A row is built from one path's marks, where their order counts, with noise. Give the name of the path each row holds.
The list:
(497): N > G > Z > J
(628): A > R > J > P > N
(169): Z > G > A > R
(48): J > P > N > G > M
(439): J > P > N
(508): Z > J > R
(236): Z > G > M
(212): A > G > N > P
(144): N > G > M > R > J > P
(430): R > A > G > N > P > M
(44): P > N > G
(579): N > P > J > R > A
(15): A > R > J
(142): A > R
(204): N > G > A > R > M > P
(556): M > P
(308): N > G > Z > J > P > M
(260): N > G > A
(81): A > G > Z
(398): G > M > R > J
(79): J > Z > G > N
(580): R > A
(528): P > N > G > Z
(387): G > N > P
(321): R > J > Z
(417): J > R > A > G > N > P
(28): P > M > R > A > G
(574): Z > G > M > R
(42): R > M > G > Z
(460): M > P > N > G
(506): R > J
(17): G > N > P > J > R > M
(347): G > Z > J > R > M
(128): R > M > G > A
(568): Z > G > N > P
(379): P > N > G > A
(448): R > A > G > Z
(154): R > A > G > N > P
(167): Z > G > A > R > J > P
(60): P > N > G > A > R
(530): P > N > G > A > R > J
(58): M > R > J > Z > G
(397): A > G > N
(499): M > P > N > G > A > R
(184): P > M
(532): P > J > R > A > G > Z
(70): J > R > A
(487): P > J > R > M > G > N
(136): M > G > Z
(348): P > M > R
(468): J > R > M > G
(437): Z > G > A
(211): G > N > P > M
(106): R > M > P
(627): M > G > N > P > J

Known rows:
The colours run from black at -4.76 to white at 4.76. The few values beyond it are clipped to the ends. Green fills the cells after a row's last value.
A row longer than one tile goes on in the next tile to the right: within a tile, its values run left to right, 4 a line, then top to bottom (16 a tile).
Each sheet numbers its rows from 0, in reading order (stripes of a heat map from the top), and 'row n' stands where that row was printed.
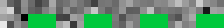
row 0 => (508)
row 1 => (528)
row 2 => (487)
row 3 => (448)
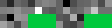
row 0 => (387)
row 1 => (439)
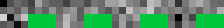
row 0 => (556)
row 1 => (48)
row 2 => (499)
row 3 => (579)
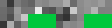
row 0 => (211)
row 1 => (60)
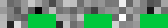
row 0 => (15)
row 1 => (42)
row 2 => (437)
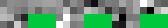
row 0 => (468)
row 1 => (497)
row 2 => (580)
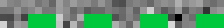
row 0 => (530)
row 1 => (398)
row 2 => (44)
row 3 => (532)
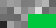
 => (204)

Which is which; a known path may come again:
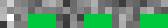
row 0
(574)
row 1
(628)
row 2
(48)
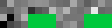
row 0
(348)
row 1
(144)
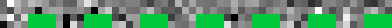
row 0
(128)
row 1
(70)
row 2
(528)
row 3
(379)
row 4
(532)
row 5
(568)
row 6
(308)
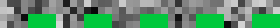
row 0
(508)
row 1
(506)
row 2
(28)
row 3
(579)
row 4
(142)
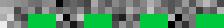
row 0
(58)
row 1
(556)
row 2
(154)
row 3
(106)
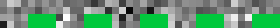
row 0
(42)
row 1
(79)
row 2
(321)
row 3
(398)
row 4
(136)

